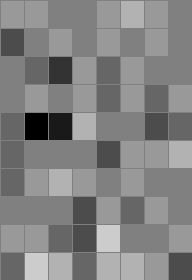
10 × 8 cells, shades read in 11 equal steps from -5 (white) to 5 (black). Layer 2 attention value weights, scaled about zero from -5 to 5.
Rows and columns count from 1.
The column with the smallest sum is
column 6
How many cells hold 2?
6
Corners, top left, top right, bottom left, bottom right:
-1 0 1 2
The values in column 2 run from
-3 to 5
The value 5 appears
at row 5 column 2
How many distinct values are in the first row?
3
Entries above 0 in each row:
0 1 3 2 5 2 1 2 2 3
